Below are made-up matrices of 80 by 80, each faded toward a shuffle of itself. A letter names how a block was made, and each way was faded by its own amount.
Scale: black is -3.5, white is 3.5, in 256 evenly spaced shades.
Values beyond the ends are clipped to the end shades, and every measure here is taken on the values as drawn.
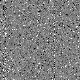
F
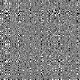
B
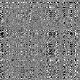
B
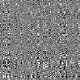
B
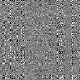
B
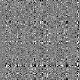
B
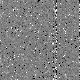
F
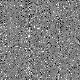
F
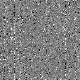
F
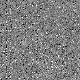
F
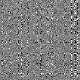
B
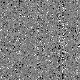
F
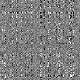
B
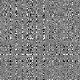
B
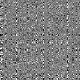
B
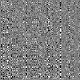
B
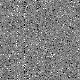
F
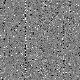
F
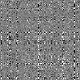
B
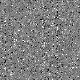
F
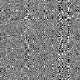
B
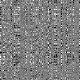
B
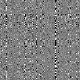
B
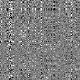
B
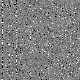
F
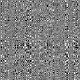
B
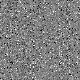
F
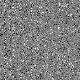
F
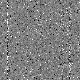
F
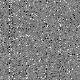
F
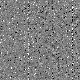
F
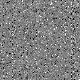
F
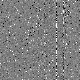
F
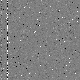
F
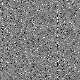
F
